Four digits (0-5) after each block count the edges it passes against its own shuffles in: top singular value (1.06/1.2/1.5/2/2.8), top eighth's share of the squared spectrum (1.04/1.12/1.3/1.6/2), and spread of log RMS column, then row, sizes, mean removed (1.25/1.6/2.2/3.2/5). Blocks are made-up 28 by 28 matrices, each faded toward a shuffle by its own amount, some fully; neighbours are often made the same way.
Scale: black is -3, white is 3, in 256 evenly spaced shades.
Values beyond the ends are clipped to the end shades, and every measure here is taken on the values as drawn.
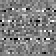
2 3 0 3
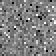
0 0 0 0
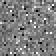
0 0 0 0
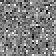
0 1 1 0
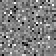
0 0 0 0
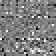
3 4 1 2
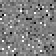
0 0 0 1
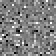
2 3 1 1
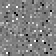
1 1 0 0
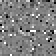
2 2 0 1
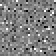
1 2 0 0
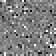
2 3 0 1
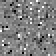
2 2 0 0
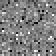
2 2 0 0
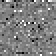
2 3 0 1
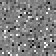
0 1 0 0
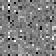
3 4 2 0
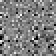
3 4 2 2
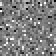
0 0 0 0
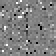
2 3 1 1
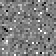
1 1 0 0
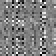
4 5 4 3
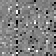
3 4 1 0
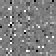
3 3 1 0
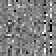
3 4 2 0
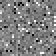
0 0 0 0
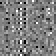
3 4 2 2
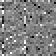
3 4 1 0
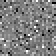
0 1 0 0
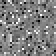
2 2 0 0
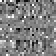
3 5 1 2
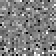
2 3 0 1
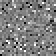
1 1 0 1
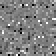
1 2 1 1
